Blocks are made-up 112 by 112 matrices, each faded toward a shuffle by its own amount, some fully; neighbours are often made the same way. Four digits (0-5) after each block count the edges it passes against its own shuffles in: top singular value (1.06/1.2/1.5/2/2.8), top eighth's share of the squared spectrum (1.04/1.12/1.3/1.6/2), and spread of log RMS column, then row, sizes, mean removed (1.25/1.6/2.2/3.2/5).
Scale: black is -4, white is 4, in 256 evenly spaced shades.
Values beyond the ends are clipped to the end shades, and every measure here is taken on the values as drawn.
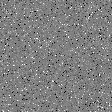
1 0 0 0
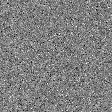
1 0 0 0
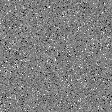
0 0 1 0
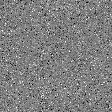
0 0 1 0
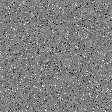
0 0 0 0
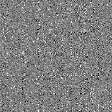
4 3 3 1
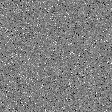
1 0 0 0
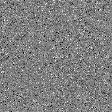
3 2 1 0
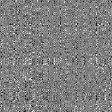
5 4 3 2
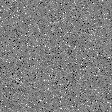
0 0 0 0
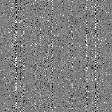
4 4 3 1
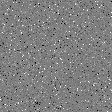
0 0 0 0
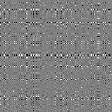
5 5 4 4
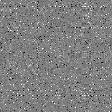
4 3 1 2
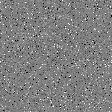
2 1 0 0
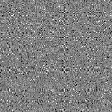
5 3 2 2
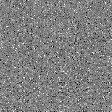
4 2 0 1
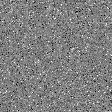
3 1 0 0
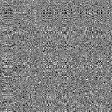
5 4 3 3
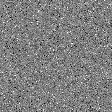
1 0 0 0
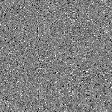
3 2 1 0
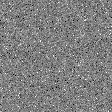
0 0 0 0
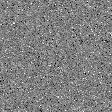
0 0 0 0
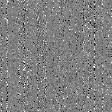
2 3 3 0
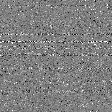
2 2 0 3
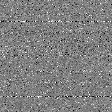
2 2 0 3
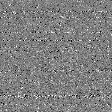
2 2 0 3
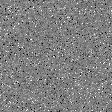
1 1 0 1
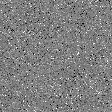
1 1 0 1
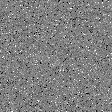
1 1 0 0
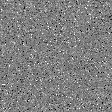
1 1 0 0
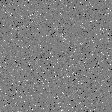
0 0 0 0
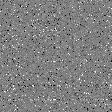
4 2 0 1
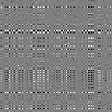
5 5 4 4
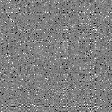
5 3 2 2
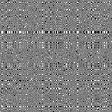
5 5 3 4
